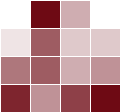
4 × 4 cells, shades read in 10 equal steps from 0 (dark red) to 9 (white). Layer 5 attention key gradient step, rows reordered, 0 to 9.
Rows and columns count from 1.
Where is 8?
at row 2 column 1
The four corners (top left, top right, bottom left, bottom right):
9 9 1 0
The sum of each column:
22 11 21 21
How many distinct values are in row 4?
4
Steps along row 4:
up down down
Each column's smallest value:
1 0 2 0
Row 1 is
9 0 6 9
